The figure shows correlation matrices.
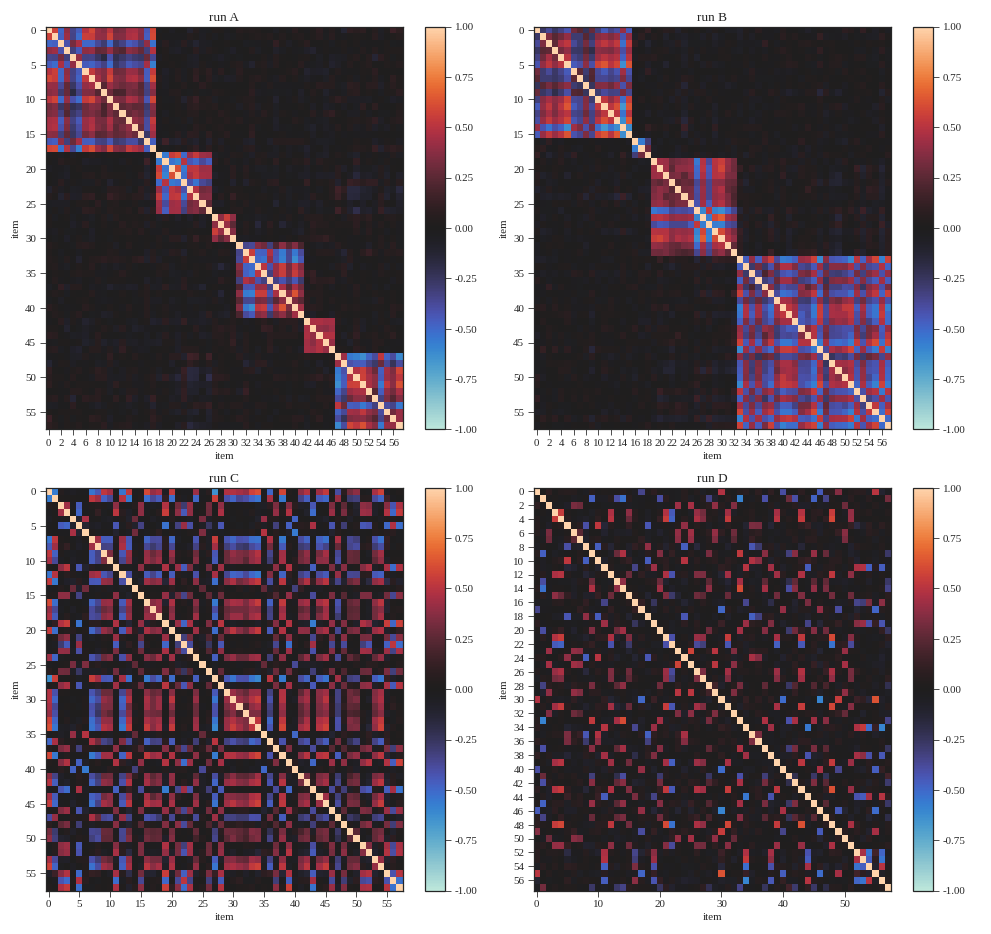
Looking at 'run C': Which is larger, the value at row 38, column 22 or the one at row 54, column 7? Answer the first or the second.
the first
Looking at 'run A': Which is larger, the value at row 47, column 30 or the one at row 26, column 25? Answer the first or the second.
the second
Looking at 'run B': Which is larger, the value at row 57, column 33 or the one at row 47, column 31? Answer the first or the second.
the first
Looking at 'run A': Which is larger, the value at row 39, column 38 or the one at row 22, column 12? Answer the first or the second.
the first
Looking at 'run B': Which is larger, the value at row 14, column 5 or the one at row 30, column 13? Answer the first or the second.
the second
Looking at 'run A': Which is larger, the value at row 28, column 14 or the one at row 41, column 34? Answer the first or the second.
the second
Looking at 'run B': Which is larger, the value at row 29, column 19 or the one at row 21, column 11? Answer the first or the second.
the first
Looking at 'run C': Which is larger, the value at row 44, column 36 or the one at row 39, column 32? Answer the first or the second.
the second
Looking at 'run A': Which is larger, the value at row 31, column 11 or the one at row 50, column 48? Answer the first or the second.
the first
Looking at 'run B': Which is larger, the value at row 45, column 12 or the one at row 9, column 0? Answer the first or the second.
the second
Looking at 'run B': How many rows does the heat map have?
58
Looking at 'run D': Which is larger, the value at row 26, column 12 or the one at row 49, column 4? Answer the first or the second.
the first
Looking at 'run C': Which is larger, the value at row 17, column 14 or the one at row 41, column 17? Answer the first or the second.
the second
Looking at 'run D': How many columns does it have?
58
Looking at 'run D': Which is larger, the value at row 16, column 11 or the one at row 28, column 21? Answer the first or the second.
the second
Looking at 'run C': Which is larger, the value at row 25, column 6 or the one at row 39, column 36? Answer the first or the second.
the first
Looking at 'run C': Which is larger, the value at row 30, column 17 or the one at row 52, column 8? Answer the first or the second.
the first
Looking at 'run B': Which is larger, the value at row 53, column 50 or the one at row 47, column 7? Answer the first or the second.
the first
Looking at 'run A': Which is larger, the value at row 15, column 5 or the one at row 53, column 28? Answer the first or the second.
the second
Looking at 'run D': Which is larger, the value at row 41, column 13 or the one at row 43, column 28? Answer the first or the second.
the second
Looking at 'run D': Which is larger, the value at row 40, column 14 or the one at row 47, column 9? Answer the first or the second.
the second
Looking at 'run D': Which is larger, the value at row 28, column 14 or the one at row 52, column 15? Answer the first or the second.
the first
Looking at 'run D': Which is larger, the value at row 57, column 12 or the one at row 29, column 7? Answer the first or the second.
the second
